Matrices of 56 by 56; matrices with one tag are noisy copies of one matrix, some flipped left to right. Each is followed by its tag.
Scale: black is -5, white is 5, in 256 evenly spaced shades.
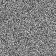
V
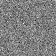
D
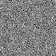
D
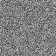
D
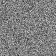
V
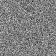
V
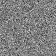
V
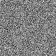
D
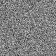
V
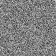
D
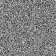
D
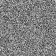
D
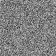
D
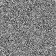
D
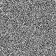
D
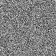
D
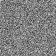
D
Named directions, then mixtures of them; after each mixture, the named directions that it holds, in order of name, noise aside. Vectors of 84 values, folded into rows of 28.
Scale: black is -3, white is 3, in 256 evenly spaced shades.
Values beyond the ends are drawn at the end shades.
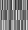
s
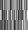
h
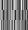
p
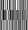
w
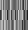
h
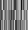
p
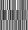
w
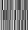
p, s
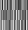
p, s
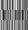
p, w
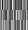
s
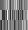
h, w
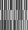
h, w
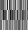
s, w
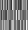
s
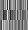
s, w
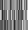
h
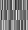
s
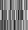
h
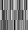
h, p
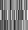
h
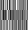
w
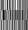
p, w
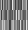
s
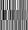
w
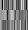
p, w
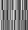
p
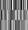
p, s
